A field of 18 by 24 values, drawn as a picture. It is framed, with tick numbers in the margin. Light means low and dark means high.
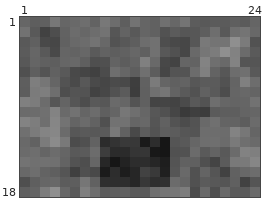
Grain: blotchy. Ninth with the highest average: bottom middle. Odd patch: higher, in the bottom middle.
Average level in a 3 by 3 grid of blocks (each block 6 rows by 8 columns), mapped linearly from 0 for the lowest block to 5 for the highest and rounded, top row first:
110 / 011 / 051
